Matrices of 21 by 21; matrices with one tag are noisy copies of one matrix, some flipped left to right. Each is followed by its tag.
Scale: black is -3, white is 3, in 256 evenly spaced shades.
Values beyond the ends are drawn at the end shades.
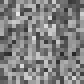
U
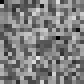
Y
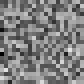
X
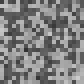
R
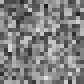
U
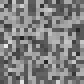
Y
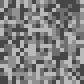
U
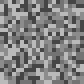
X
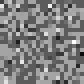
X
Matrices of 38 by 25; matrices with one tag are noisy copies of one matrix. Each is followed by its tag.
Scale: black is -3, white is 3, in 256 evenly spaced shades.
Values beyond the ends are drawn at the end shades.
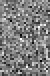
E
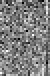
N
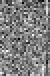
N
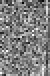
N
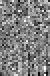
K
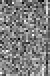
N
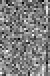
N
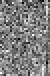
N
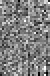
K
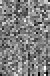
K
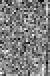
N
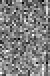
N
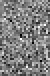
E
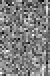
N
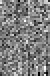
K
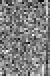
N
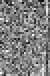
N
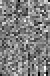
K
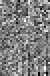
K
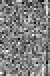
N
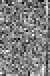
N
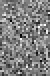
E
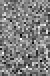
E
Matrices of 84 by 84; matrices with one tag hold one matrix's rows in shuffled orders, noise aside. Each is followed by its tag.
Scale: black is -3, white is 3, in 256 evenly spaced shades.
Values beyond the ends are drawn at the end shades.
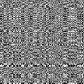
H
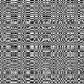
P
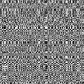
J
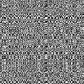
J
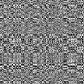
H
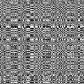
P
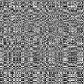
H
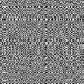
J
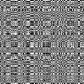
P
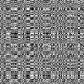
P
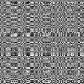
P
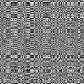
P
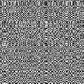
J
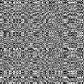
H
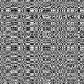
P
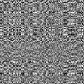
H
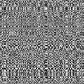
J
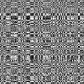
P
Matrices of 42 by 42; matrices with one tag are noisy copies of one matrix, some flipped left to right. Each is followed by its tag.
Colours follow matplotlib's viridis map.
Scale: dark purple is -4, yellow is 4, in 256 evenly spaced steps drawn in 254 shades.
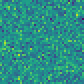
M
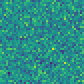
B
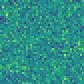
M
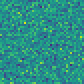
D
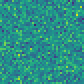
M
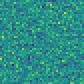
D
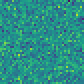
M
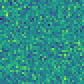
M
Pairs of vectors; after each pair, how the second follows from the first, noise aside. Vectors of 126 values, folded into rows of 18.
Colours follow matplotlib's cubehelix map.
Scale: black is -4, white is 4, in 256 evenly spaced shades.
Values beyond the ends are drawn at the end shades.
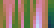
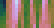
reversed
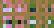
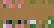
partly zeroed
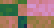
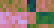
reversed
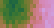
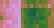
wrapped around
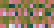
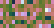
wrapped around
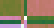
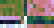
scaled up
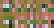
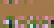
partly zeroed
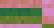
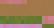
partly zeroed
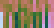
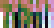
scaled up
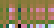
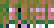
scaled up
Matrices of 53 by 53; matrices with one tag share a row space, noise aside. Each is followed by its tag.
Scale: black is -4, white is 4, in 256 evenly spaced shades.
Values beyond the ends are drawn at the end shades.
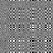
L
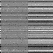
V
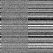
V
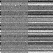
V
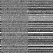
V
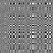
L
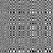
L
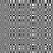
L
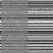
V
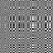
L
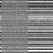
V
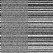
V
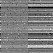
V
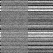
V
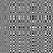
L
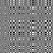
L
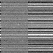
V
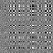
L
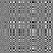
L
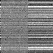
V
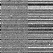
V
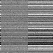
V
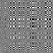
L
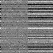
V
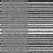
V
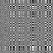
L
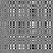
L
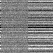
V
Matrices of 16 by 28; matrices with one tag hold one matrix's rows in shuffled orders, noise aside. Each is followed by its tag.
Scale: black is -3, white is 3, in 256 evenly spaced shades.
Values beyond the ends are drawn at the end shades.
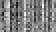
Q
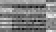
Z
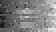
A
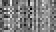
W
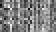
W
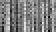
Q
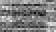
Z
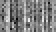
Q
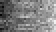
A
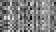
W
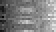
A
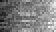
A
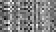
W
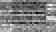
Z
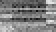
Z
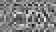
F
